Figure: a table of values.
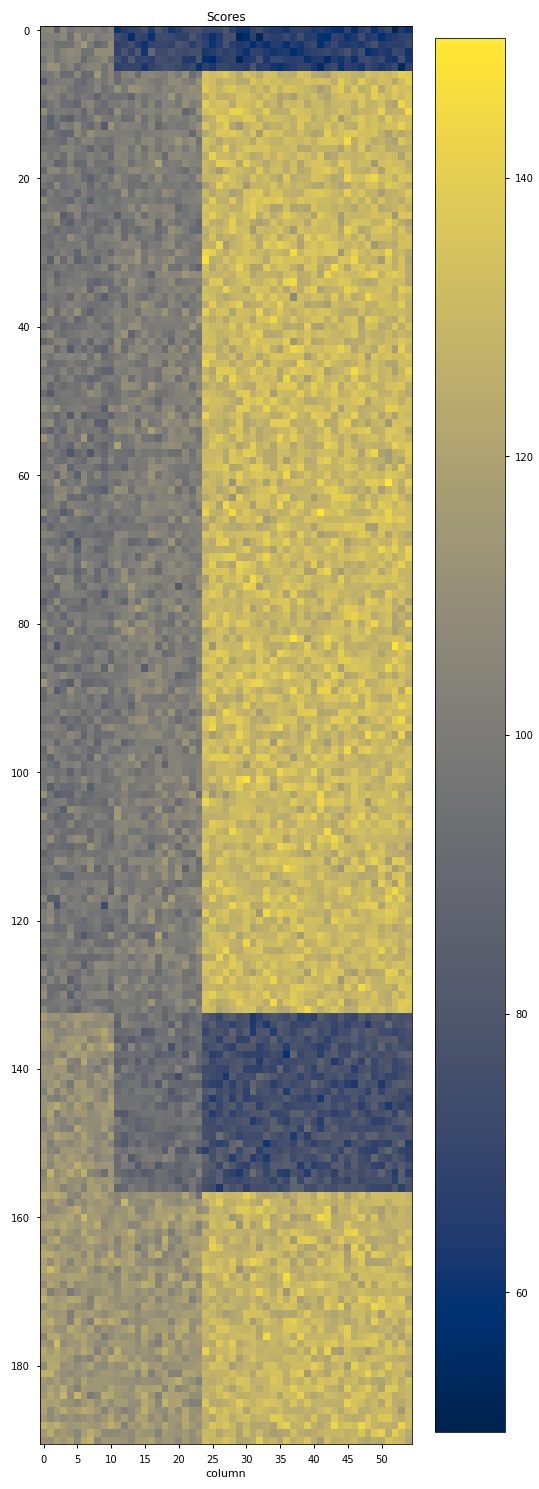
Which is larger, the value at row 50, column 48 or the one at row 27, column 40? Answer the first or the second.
the second
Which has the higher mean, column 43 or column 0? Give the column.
43
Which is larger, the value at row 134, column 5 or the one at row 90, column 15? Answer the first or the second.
the first
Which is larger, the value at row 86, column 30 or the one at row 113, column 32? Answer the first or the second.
the first
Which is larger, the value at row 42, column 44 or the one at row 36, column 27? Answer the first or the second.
the first
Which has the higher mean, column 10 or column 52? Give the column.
52
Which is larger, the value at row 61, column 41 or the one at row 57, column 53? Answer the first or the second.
the first
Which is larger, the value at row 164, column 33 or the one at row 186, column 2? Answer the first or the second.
the first
